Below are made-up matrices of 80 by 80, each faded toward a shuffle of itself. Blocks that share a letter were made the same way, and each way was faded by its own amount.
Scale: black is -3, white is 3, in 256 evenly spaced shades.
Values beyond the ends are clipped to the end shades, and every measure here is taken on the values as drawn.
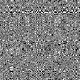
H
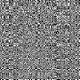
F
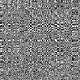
F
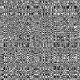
F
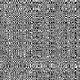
F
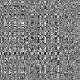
F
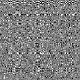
H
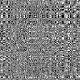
F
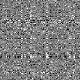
H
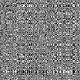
F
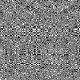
H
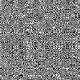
H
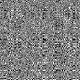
H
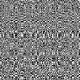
F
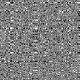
H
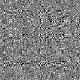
H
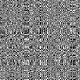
F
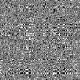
H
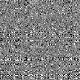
H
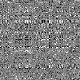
H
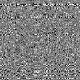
H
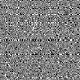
H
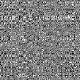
H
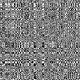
F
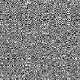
H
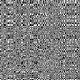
F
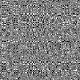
H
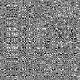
H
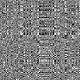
F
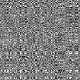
F
